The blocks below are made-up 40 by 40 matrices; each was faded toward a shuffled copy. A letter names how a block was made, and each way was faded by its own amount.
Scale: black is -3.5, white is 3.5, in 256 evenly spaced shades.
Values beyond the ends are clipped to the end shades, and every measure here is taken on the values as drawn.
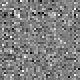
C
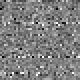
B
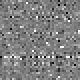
C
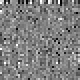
C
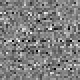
B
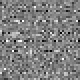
B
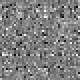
C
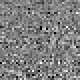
B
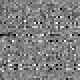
B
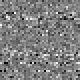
B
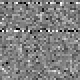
B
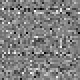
C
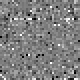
C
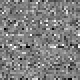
B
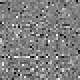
C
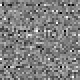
B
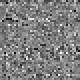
B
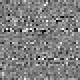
B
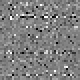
C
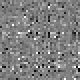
C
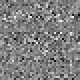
B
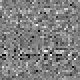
C
